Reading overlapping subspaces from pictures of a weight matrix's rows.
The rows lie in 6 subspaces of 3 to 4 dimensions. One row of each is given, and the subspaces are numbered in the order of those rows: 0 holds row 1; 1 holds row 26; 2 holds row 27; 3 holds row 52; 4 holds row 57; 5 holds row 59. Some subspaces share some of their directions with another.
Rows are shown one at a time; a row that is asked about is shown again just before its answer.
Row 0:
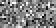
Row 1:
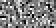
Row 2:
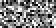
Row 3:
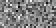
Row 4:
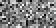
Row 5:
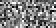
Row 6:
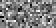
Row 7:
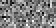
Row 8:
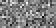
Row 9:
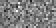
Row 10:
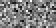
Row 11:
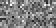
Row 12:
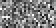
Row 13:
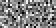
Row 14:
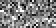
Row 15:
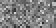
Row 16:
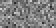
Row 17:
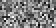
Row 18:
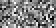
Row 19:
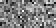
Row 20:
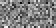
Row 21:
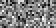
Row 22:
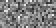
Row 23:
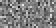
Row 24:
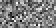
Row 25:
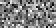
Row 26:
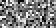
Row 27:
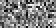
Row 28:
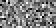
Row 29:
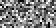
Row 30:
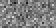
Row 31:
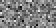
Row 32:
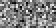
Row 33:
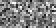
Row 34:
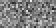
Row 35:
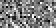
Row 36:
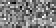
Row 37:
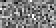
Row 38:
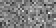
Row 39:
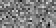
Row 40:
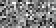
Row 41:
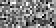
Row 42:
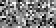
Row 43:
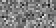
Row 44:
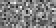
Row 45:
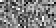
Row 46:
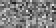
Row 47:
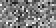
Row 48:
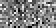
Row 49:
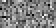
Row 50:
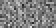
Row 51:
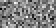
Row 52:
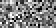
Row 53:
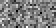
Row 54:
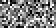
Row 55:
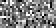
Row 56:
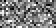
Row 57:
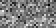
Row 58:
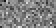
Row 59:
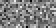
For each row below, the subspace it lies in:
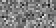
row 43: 3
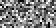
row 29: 1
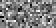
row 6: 4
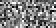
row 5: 5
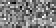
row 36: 1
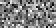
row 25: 2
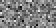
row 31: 4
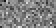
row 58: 4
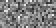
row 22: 5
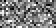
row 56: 4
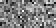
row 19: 5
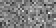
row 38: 5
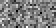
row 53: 5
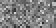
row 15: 0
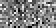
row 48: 0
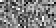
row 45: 5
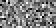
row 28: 4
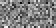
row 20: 2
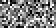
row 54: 2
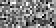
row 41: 1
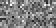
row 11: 5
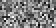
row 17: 3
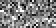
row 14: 4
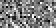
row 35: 0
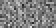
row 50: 0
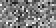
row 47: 0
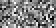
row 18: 3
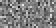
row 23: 5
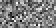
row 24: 3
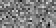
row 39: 1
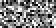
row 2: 4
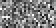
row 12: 3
